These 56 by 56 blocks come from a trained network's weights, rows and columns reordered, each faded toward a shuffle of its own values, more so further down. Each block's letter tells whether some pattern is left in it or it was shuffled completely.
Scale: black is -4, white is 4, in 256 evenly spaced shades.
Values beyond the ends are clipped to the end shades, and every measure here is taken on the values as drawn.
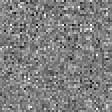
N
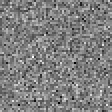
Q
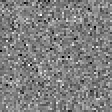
Q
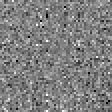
N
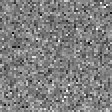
Q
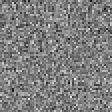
N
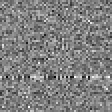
N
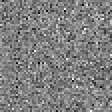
N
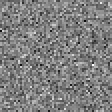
Q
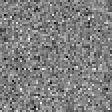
N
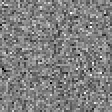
Q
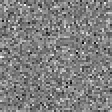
Q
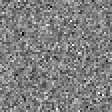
Q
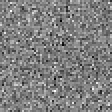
Q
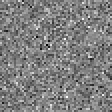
Q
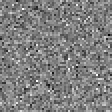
Q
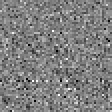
N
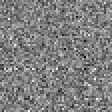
N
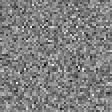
N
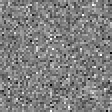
N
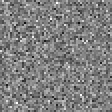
N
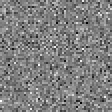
N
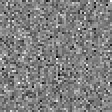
N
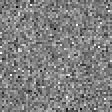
Q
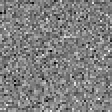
Q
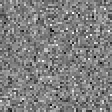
N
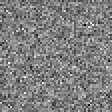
Q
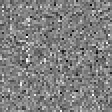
N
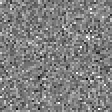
N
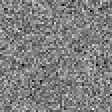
Q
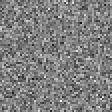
Q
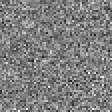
N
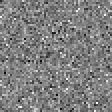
Q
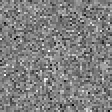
Q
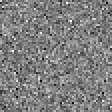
Q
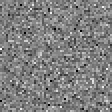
Q
